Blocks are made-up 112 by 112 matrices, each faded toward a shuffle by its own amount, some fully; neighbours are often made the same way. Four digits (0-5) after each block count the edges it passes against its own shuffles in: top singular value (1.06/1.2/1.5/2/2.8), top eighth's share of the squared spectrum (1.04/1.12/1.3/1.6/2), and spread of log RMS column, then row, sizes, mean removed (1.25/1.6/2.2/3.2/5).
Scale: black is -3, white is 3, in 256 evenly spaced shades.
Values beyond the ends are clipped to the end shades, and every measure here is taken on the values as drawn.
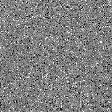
4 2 1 1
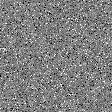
0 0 0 0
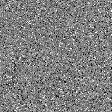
3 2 1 1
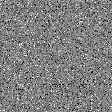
3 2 0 1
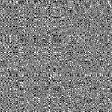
5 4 3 3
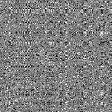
5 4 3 3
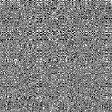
5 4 3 3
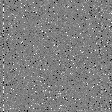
3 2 1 0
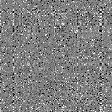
4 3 2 2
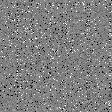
4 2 1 1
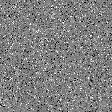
3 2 1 0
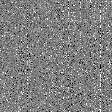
2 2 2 0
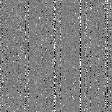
3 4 4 0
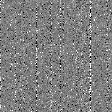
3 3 3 0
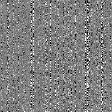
2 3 4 0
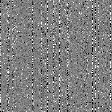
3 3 4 0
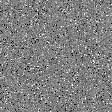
0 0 0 0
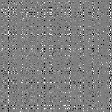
5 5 4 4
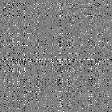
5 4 3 3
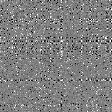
4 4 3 3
